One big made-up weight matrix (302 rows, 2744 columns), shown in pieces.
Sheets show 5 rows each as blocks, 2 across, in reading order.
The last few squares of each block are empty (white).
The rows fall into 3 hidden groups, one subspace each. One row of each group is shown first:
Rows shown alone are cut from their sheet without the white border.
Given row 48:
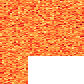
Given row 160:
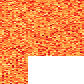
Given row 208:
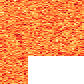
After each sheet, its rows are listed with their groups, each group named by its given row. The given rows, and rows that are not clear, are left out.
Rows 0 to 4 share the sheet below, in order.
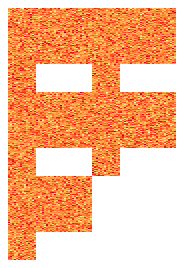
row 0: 208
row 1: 160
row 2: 48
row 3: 208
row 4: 160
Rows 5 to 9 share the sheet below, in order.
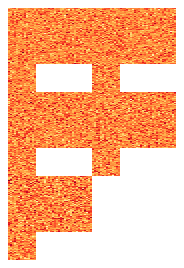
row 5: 48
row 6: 208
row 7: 160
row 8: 160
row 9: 48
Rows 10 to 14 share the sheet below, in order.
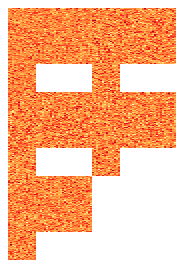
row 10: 208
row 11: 208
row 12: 160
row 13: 208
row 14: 48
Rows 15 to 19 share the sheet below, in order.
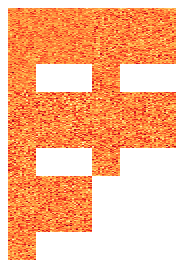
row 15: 160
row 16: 160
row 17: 160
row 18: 48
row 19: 48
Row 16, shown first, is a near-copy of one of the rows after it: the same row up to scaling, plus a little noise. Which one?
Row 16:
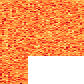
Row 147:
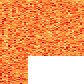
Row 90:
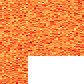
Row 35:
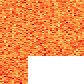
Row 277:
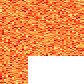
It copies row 147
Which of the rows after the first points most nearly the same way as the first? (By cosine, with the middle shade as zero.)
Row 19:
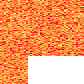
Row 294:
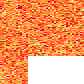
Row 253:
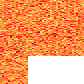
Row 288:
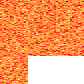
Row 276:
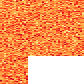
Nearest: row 294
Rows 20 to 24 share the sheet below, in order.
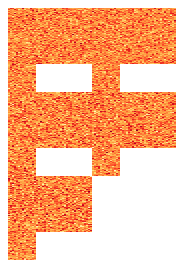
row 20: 208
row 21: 208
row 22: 208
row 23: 160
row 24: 160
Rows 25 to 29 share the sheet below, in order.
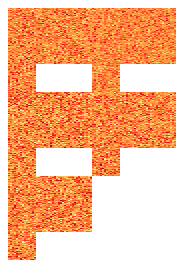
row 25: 160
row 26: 160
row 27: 48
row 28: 160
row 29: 48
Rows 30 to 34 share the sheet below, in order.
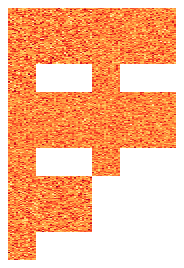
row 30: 208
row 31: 48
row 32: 160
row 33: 208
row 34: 208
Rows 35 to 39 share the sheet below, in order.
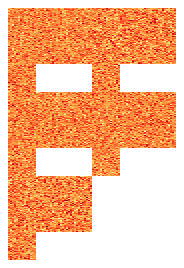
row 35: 160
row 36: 208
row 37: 48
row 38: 160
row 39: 48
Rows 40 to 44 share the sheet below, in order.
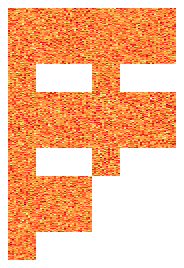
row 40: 160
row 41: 160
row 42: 48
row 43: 160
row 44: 48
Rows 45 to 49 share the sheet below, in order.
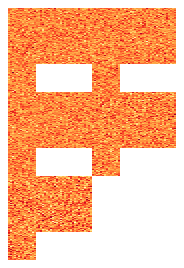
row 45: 160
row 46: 48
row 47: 160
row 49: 48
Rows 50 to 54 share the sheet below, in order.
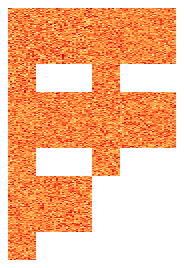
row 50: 160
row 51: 208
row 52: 48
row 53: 208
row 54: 48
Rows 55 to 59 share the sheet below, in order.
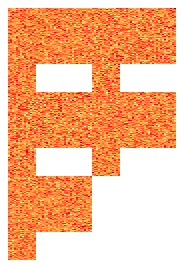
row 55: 160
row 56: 160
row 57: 48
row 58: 208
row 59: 160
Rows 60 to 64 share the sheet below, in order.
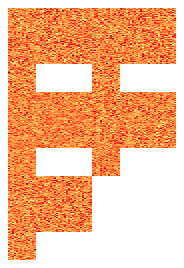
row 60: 48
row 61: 48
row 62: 208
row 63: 160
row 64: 208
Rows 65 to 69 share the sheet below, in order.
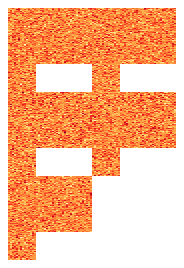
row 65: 160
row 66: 208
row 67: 208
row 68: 48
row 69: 48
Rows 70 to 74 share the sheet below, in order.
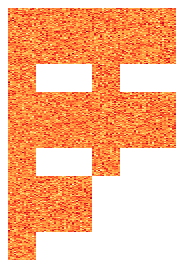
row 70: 208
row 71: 160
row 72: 160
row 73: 48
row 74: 48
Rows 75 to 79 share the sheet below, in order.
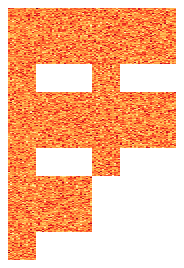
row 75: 48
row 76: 160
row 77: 160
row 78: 160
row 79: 208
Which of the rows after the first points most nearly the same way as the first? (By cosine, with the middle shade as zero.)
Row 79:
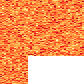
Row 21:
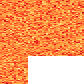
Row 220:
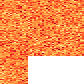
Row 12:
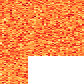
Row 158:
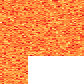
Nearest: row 21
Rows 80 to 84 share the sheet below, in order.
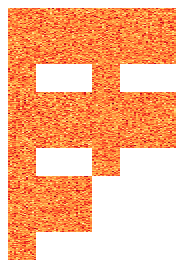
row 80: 48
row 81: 208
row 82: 160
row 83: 48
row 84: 160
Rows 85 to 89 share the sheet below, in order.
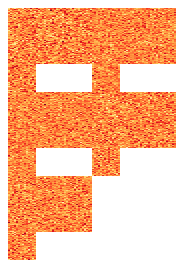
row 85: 208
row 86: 48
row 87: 48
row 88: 160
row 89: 160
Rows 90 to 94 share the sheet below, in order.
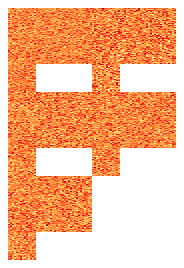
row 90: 160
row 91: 160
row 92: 48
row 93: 160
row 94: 160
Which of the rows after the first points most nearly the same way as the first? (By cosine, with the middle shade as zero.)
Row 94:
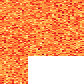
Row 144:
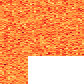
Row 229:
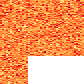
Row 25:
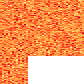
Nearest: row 25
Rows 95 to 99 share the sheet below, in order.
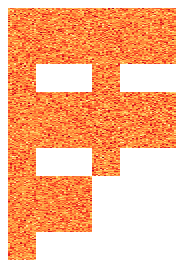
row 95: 160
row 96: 208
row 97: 160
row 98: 160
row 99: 160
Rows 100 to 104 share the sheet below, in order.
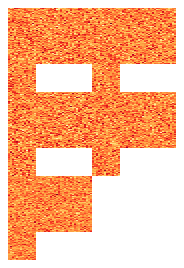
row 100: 48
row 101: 160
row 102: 160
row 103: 160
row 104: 48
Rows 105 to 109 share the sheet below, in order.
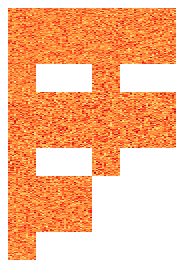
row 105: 160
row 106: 208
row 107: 48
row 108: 48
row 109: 48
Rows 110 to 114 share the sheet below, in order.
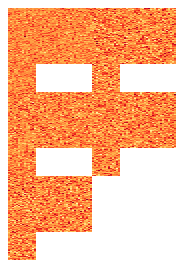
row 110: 48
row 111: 208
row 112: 48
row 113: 208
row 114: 208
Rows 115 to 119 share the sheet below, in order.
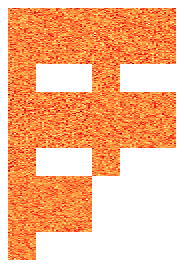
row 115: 208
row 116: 48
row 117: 160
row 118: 208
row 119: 208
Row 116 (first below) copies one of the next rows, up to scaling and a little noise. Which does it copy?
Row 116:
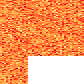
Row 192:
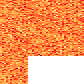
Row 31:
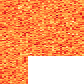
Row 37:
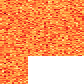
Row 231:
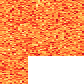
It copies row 192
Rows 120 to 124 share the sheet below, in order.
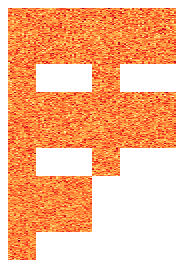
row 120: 48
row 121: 48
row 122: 208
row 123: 48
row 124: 208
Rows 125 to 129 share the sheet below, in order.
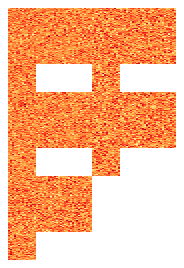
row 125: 160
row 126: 160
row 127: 208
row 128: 208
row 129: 48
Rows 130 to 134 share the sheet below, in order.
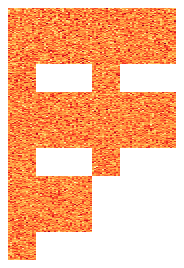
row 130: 160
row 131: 208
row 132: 208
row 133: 160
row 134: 48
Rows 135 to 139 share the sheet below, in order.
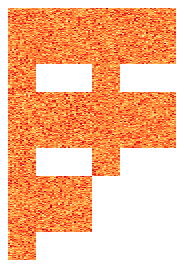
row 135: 160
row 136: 208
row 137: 160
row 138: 208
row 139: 48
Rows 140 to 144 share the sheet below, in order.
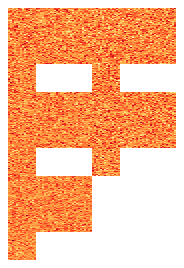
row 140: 208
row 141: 160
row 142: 208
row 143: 160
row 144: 160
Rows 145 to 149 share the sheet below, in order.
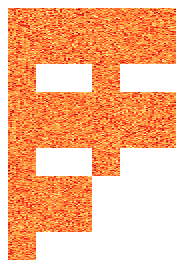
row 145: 48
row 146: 208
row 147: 160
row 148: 48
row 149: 48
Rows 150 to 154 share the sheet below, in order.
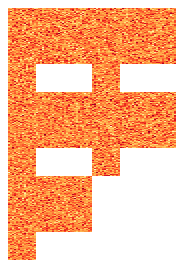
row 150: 160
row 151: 208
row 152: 208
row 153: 208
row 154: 160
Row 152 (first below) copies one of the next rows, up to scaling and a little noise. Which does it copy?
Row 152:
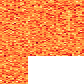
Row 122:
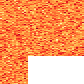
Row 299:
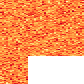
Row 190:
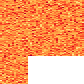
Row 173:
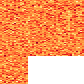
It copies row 173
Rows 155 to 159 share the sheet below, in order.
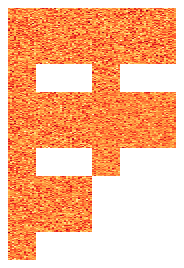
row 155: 48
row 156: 48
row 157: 48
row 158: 208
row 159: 208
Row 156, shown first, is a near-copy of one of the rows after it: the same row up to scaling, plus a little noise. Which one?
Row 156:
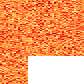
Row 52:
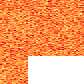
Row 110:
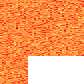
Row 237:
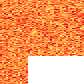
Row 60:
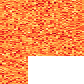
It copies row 60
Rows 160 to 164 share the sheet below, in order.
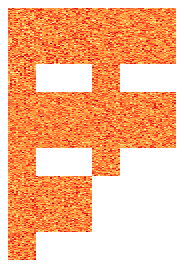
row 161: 208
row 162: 160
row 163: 208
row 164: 208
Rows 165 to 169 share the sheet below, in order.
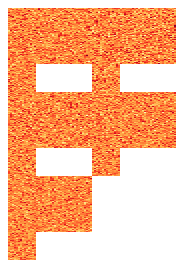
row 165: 208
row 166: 48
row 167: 208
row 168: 160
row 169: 208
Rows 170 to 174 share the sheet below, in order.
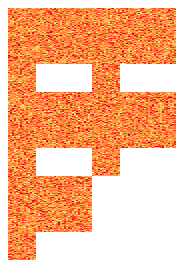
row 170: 48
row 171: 208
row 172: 160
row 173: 208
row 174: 48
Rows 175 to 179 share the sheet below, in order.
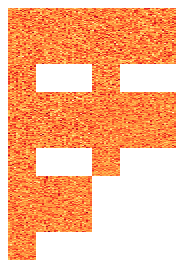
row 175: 160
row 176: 208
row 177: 48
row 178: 160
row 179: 48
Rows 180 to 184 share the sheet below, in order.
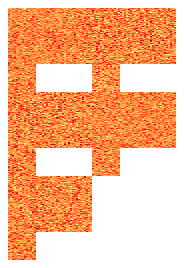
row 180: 48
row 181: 160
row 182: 48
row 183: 208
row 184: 208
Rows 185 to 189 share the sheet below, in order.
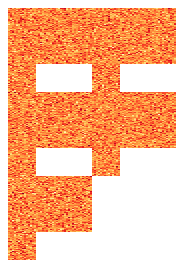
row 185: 208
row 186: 160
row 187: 208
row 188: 160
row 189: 160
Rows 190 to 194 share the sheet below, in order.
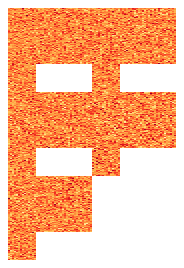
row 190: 208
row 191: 48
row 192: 48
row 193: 208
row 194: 208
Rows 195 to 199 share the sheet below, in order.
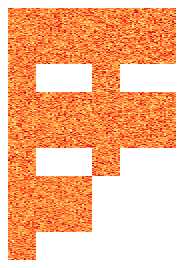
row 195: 48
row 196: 208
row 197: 48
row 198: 208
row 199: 160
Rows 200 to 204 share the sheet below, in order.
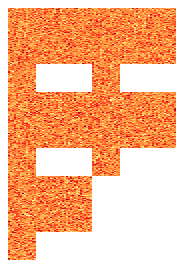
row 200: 48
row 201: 48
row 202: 48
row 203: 48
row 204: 208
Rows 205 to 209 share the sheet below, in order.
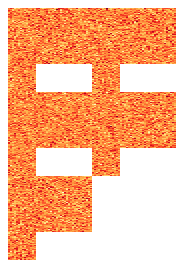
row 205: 48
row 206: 208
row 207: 208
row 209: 160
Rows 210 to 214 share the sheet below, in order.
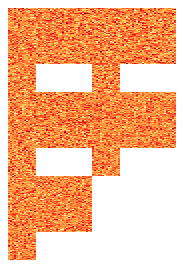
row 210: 208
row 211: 208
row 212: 160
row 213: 48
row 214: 160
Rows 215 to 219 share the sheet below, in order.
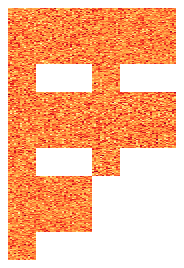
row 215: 48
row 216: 160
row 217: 160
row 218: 160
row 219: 48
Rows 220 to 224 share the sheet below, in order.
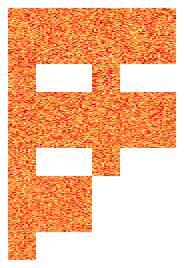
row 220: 48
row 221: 48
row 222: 160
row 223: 208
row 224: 160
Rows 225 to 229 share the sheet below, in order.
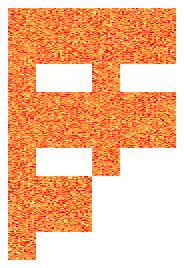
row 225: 48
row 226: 48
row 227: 160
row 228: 48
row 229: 160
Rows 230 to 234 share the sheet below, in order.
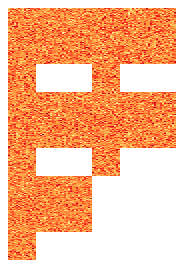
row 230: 208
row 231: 48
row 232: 48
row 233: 208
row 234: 208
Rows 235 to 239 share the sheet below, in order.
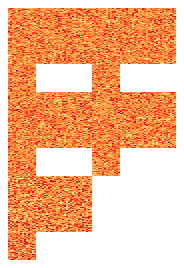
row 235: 48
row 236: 208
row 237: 48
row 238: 48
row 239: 160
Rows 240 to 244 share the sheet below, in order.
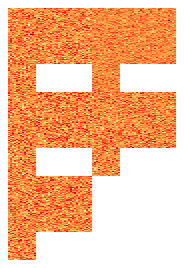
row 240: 160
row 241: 208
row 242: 160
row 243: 48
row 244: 208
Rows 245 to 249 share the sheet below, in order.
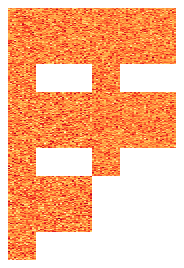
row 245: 160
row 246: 160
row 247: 208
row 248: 48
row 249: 48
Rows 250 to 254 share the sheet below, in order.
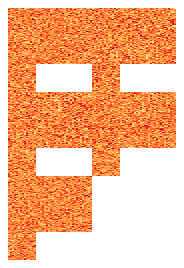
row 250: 208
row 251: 160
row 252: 48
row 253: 48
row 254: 160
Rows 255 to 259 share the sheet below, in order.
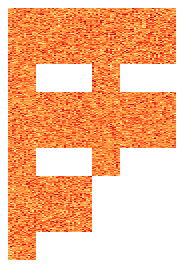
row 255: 48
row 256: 48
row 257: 160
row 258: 208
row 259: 48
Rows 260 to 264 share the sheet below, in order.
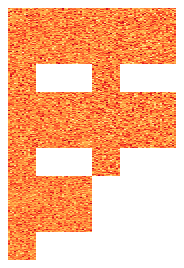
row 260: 48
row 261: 208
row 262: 160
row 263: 208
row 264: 48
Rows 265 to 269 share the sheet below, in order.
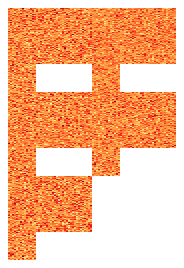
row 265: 208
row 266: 48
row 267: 208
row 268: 48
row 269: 160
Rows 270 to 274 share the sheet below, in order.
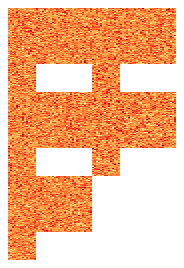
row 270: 160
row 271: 208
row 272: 48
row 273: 208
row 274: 48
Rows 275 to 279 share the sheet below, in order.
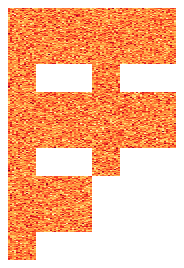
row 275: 160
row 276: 208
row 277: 160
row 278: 48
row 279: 160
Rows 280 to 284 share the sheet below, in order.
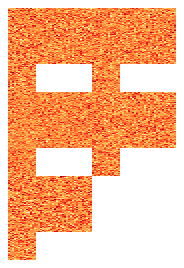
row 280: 160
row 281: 48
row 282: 160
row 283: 48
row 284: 208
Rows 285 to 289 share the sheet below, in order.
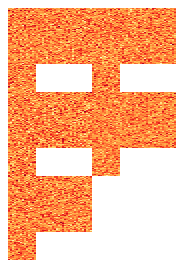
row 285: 160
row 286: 48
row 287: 160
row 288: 208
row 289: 160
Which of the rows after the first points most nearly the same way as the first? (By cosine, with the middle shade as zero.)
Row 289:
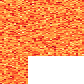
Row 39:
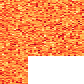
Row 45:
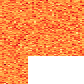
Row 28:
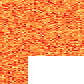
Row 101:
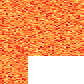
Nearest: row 28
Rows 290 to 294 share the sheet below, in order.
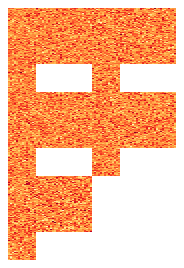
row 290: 48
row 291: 208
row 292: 48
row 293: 48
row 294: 48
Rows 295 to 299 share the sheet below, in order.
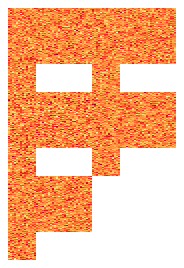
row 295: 160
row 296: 160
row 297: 160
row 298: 208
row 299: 208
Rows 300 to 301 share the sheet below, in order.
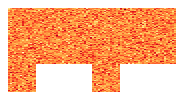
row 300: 160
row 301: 48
